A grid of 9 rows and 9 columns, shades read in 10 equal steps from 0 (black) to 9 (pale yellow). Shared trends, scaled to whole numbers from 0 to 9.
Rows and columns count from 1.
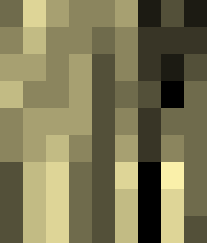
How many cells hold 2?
6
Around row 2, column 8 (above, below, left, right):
3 1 2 2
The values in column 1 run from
3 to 7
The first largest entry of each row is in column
2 2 1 1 2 3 8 3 3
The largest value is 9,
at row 7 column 8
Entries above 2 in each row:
7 6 7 8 8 8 8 8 8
